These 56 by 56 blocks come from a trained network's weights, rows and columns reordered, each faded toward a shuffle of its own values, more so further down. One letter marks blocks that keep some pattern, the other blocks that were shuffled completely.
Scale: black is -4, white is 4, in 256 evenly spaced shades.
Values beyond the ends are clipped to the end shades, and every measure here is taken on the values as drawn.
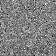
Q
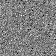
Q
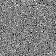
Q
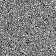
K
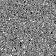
K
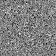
Q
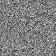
Q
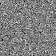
K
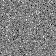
K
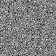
K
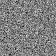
K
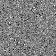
Q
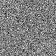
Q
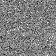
Q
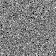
K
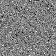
K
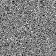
Q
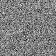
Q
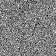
K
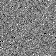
K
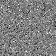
K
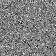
K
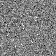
K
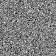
K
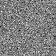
K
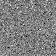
K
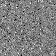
K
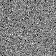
K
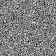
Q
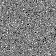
K
